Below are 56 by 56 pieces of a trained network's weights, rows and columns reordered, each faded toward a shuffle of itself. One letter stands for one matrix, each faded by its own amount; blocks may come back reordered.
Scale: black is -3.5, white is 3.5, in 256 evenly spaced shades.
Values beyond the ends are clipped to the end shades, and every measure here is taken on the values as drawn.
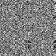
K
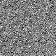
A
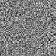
K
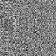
K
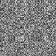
K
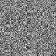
K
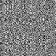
K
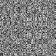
K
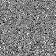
A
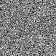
A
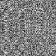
K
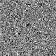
A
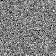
A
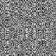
K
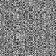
K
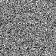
A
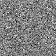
A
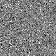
A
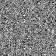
A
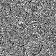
A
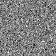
A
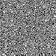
A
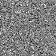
A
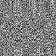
K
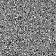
A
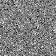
A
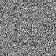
K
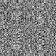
K
